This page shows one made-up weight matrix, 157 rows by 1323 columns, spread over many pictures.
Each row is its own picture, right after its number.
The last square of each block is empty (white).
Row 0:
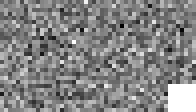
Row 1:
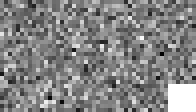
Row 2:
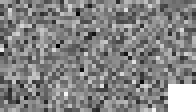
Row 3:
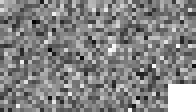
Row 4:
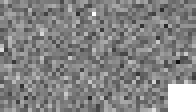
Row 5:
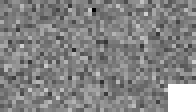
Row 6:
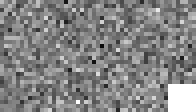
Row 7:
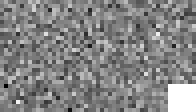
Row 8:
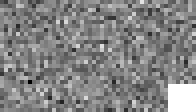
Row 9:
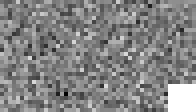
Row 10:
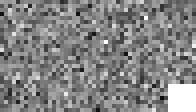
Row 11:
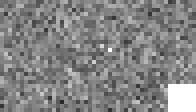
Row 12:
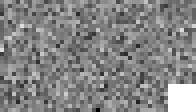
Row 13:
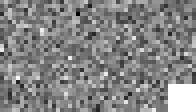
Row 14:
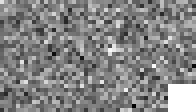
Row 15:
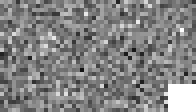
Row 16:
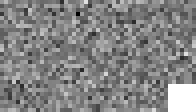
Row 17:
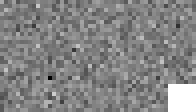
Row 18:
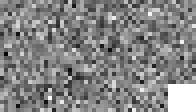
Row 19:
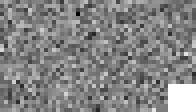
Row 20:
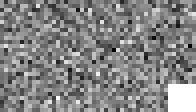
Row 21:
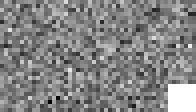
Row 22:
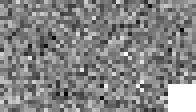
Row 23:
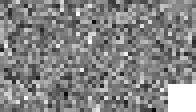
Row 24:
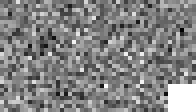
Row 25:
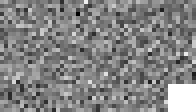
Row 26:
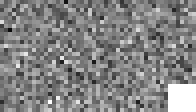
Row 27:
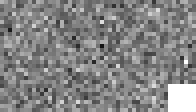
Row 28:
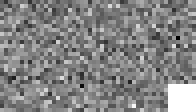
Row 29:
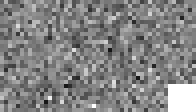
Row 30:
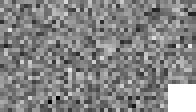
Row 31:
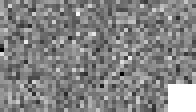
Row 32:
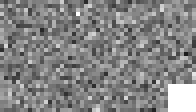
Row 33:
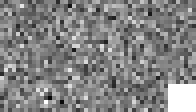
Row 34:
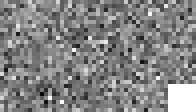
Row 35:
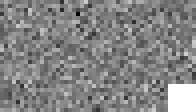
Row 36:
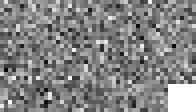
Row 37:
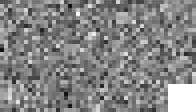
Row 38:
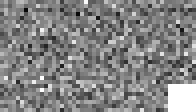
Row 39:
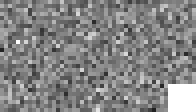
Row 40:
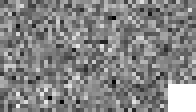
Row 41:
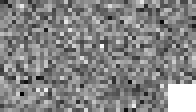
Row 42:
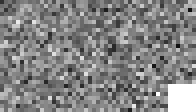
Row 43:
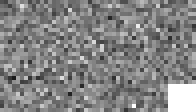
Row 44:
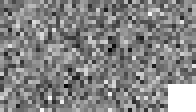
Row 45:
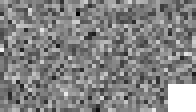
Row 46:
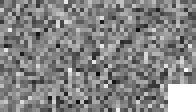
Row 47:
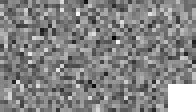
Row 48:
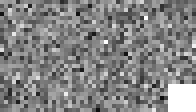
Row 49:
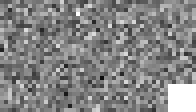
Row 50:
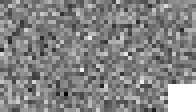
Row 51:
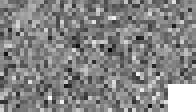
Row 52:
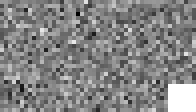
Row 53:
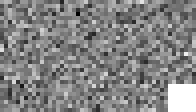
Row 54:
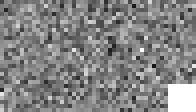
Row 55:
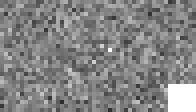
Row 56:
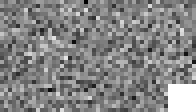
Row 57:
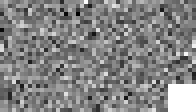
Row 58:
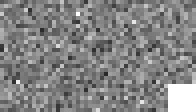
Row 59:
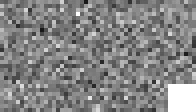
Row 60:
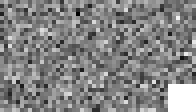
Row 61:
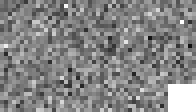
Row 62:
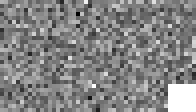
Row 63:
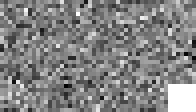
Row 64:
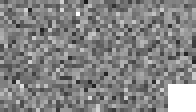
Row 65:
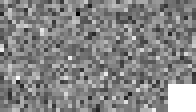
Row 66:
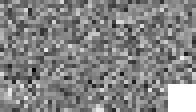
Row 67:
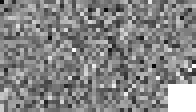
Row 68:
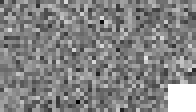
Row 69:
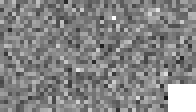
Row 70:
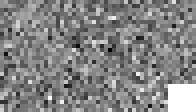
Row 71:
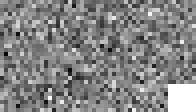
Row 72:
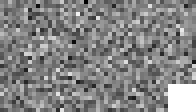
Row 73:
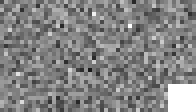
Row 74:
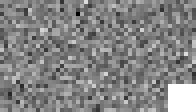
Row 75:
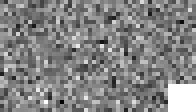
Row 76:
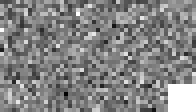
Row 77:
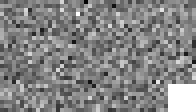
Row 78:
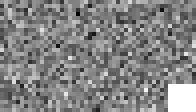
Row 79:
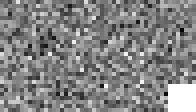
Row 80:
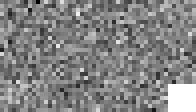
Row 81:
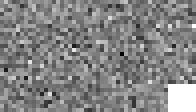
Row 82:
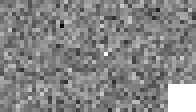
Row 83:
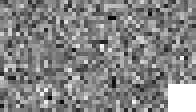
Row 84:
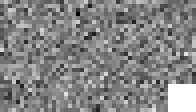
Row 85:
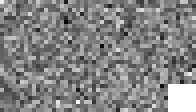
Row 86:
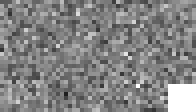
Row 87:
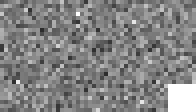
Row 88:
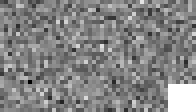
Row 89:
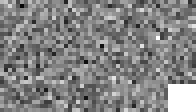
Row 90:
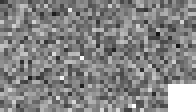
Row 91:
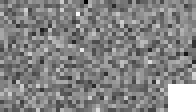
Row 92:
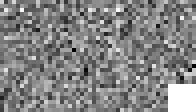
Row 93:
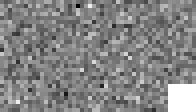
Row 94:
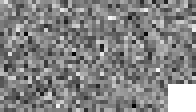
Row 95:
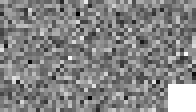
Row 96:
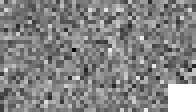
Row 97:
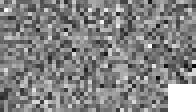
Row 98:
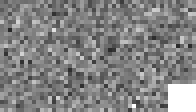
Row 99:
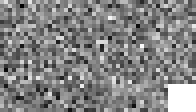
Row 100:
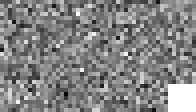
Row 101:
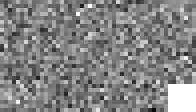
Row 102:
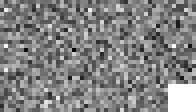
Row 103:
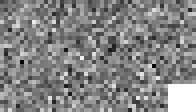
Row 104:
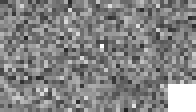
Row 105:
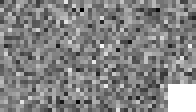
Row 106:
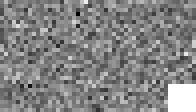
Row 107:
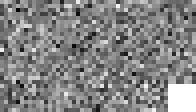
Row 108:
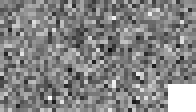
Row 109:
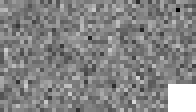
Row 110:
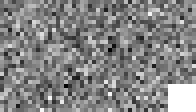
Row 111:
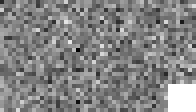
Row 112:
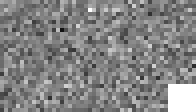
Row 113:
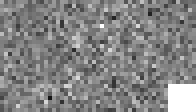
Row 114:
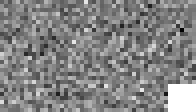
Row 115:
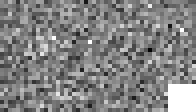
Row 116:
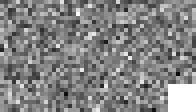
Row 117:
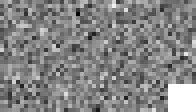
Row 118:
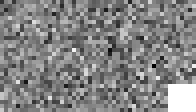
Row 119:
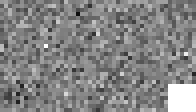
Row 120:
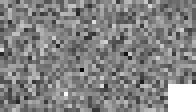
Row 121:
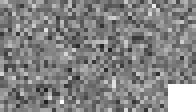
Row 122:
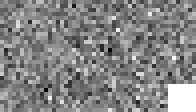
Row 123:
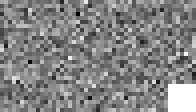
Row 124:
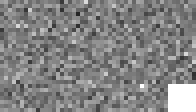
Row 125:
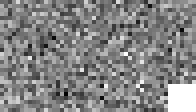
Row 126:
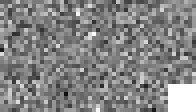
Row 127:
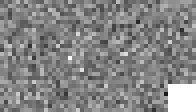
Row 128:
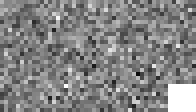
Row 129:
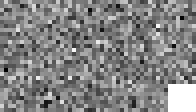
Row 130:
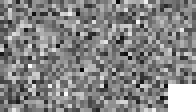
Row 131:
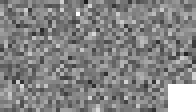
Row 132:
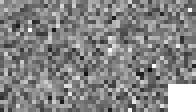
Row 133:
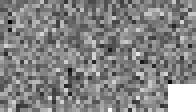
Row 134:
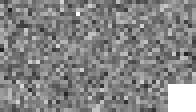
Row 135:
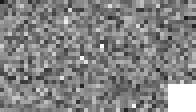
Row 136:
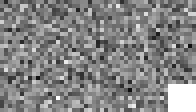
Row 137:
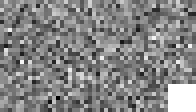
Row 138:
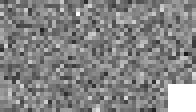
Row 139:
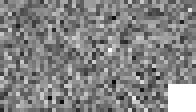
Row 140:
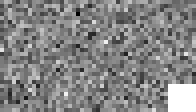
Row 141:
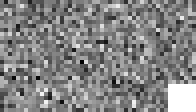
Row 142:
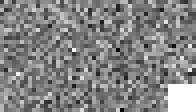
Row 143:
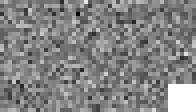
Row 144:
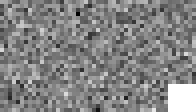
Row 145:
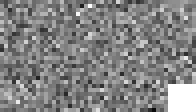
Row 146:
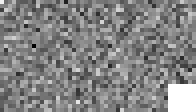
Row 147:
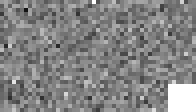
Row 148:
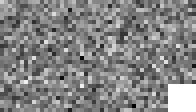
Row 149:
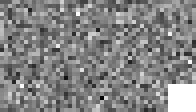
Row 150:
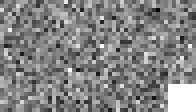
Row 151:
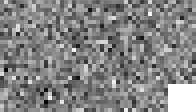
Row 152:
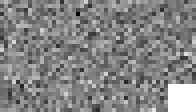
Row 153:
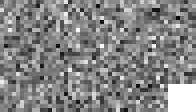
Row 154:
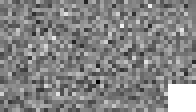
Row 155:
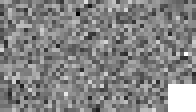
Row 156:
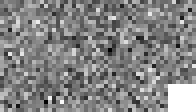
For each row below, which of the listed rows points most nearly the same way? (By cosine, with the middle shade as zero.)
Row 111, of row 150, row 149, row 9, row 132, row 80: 150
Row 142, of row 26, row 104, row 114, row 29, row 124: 29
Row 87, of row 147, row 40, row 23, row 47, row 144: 47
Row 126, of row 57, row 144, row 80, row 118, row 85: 80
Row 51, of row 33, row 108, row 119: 108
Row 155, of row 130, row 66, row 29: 130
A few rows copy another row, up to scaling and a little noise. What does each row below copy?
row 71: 18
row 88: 8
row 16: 143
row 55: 11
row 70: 51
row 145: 101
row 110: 44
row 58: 87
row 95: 123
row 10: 48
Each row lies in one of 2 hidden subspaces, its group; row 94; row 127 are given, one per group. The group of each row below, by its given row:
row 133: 94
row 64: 127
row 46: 94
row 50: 127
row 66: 127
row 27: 94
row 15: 127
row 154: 127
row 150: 94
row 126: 127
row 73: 94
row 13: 127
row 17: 94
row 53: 127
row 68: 94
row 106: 127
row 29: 94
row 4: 127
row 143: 127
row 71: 94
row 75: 94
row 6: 94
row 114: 127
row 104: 94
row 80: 127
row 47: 127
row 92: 94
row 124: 127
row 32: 127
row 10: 127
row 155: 127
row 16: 127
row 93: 127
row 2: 127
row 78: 127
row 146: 94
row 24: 127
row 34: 94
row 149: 127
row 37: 127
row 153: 94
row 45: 127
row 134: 127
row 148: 94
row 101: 127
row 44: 94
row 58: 127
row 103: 94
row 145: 127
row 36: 94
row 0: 127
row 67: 94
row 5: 94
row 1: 94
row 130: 127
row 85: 94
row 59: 127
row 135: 94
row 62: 127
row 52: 127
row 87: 127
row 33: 94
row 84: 127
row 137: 94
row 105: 94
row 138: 127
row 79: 127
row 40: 94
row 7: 94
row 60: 127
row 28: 94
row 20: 94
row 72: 127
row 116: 127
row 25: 127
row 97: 94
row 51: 94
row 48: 127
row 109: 94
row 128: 94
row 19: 127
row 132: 94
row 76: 127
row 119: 127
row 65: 127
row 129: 94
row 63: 127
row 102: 94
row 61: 94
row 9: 127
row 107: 127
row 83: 94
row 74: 127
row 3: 94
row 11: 94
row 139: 94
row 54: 94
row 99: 94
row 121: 94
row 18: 94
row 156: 94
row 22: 127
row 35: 127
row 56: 127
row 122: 94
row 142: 94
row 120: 127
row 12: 127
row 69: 94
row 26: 94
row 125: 127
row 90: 94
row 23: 127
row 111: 94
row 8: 94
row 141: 94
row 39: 127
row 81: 94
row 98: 94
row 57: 127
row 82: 94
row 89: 94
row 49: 127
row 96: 94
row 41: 94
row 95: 127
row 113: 94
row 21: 94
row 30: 94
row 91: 127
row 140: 127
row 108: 94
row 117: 127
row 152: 127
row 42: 94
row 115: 127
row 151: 94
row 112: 94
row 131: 127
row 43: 94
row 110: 94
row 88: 94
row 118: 94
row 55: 94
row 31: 127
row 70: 94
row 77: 127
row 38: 127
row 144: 127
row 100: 127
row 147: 127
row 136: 94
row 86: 127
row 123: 127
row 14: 94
